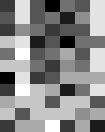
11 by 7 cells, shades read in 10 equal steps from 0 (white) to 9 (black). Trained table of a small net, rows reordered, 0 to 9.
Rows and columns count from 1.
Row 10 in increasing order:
2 2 2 2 3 4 6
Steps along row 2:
down up down up down down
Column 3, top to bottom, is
6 6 5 8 6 5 7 2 2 2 3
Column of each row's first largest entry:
4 5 1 5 3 4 1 5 4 2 7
